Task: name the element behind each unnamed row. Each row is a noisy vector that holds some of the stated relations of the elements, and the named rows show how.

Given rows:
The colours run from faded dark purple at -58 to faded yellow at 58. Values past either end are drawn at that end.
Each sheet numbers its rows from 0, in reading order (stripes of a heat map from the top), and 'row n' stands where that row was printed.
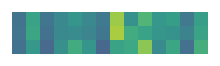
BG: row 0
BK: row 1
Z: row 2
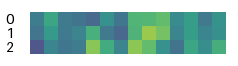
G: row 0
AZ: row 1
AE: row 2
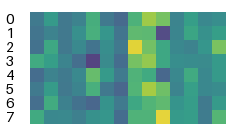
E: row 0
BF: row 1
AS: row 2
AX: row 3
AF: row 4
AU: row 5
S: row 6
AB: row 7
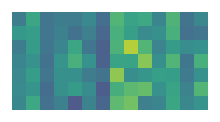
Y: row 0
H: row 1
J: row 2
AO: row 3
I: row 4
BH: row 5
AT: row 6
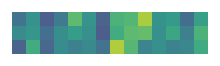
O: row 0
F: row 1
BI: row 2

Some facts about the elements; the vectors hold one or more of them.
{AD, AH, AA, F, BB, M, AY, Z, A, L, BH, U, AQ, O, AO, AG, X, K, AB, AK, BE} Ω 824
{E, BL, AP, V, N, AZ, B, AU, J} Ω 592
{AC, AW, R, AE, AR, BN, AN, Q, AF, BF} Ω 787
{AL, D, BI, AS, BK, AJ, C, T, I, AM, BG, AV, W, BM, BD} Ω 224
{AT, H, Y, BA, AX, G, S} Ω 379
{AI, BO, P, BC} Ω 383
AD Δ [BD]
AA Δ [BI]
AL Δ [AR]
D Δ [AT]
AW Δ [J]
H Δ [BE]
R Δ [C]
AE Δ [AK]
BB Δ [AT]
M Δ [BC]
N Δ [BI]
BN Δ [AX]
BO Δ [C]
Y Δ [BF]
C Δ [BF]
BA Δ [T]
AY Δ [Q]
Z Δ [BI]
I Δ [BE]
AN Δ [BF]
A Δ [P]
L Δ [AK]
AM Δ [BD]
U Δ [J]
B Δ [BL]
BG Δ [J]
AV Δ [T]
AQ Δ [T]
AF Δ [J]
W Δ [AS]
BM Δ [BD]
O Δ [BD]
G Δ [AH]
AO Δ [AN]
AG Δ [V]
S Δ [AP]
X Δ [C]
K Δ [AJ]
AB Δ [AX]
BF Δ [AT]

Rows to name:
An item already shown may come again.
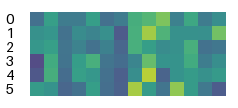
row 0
BO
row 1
AH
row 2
H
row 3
B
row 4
BL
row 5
AL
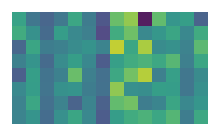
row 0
AR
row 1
BE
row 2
W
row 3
K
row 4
N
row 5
I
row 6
AT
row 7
K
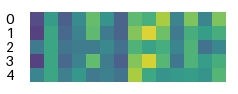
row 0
AG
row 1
V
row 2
Y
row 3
V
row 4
T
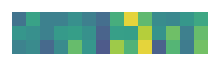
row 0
AP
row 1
AQ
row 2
AY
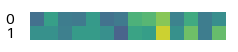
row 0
BO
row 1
AQ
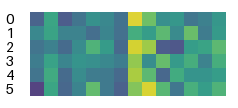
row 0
BD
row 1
BA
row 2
Q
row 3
AV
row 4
AJ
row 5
V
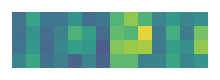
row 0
AI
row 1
L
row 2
AK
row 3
AT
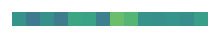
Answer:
BN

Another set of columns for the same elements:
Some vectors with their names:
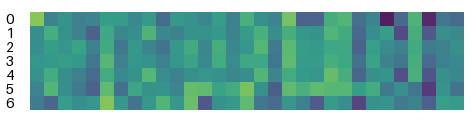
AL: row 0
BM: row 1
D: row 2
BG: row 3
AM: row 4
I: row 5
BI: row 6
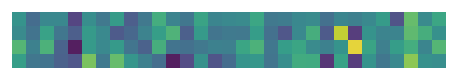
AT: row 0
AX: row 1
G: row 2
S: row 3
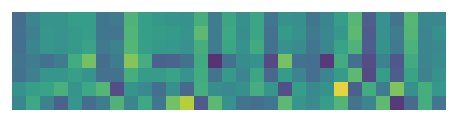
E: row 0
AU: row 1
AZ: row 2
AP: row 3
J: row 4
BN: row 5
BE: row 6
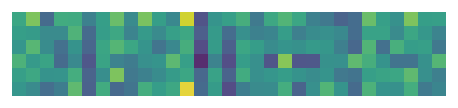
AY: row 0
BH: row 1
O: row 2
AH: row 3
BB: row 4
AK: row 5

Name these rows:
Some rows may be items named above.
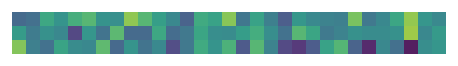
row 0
N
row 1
Y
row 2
AR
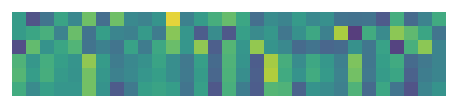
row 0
W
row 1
AB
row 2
V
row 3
AV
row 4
AV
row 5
T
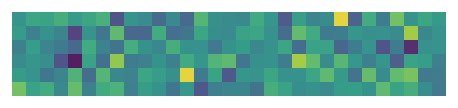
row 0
BN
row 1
Y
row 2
BD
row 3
H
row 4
L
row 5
AQ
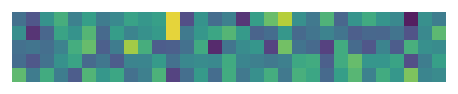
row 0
AJ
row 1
AS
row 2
AP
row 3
AI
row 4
BA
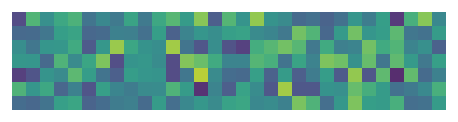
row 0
V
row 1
BO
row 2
K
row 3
AE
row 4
BL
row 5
AH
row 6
BO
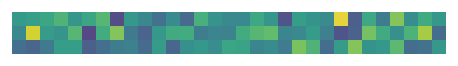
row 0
BN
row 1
AG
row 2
BO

